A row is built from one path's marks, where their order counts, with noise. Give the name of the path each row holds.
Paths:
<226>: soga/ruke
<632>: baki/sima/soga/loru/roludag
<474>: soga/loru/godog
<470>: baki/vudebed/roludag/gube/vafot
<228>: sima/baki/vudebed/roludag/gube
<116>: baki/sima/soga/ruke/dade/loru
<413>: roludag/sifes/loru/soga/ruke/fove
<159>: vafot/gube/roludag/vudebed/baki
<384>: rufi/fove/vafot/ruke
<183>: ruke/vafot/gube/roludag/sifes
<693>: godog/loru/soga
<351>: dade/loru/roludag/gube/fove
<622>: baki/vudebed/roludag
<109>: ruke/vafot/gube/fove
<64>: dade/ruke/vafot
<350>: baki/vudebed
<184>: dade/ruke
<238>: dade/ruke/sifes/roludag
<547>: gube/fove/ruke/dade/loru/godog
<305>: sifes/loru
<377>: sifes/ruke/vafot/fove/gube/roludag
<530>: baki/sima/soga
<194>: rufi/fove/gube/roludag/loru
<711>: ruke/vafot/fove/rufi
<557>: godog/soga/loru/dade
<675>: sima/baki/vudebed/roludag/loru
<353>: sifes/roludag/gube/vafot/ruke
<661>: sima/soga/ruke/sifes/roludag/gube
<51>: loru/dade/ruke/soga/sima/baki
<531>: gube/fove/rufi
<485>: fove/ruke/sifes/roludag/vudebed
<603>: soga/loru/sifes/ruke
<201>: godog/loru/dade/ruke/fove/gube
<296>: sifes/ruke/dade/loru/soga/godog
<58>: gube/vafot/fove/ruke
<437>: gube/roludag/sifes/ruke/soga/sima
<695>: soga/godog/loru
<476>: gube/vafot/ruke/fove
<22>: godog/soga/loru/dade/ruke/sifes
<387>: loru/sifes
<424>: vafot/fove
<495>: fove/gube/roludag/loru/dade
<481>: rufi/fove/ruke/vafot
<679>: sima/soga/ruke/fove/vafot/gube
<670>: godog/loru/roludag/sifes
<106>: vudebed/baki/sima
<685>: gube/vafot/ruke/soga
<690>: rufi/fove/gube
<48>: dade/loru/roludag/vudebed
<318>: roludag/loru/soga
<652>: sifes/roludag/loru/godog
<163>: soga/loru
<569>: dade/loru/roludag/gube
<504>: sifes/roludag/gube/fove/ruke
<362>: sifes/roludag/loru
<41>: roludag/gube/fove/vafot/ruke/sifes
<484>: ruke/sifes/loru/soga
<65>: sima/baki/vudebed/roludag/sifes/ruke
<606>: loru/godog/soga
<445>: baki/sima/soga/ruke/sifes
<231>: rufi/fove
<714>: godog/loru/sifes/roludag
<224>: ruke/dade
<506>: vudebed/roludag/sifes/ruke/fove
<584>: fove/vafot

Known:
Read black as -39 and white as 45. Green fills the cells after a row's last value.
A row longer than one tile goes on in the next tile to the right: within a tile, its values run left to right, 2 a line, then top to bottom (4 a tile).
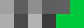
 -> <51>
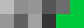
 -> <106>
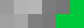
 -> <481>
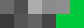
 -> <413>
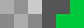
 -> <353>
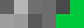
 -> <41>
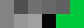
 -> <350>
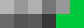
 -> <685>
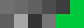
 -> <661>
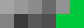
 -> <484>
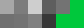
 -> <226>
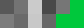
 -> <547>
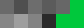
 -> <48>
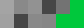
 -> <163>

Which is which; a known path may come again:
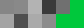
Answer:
<695>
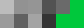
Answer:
<106>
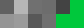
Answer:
<41>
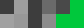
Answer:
<183>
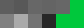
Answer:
<485>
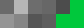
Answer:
<445>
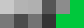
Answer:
<437>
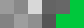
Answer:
<384>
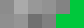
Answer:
<584>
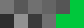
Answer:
<690>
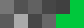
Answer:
<228>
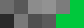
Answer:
<109>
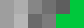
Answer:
<470>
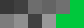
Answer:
<377>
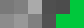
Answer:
<65>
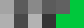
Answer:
<51>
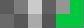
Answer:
<296>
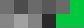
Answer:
<48>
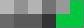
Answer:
<685>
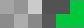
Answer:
<353>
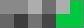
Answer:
<606>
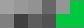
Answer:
<484>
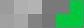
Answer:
<481>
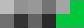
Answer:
<530>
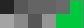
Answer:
<238>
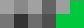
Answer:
<693>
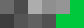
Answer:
<413>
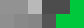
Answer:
<603>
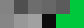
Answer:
<350>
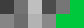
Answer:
<652>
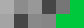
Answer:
<163>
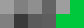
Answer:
<318>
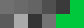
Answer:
<661>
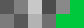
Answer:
<474>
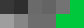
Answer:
<622>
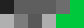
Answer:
<714>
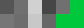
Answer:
<547>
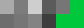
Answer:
<226>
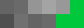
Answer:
<424>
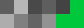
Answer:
<387>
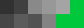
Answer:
<231>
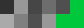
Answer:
<670>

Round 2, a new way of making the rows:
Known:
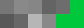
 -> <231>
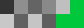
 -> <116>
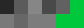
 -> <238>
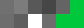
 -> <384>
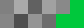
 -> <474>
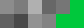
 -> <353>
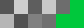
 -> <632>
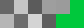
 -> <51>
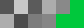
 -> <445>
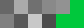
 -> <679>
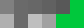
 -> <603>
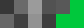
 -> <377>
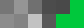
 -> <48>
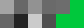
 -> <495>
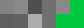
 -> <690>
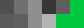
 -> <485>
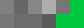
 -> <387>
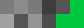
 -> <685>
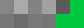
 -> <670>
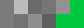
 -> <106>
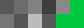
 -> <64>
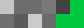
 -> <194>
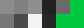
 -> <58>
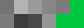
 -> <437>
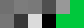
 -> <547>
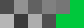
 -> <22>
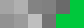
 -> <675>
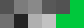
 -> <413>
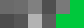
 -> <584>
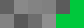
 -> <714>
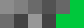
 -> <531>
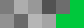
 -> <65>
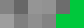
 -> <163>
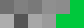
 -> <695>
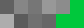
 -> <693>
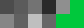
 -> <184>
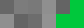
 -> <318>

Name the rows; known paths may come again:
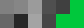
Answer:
<41>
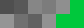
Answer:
<484>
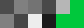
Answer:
<201>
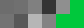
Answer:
<224>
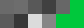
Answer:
<481>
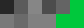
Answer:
<238>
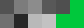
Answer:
<413>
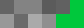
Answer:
<226>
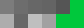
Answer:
<603>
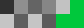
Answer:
<116>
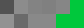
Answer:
<350>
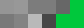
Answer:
<569>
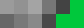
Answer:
<183>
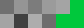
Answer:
<557>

